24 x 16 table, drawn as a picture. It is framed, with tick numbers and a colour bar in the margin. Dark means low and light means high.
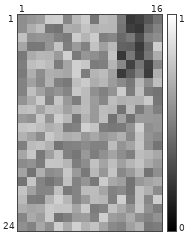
Mirror symmetry: none. Stripes: none. Odd rows or columns: none. Ninth with the lowest average: top right. Average level on the scale: 60%. Odd patch: lower, in the top right.
